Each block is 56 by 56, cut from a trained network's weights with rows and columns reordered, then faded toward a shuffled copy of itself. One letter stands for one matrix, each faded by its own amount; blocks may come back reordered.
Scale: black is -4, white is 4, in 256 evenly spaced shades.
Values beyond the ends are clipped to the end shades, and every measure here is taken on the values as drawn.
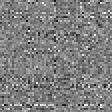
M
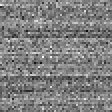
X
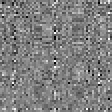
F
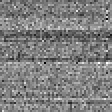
X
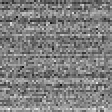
X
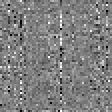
F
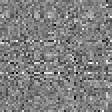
M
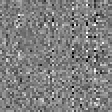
F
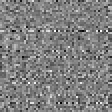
M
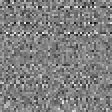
M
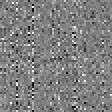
F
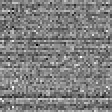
X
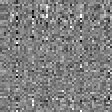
F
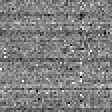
X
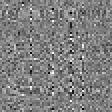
F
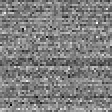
X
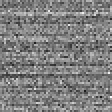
X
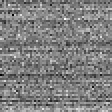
X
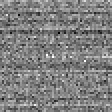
X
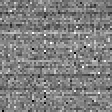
X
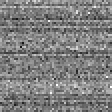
X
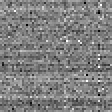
X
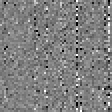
F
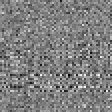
M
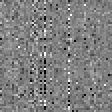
F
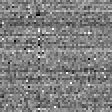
X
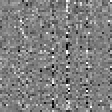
F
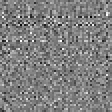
M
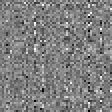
F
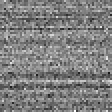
X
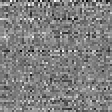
M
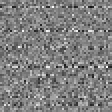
M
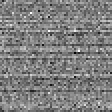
X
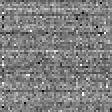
X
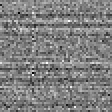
X
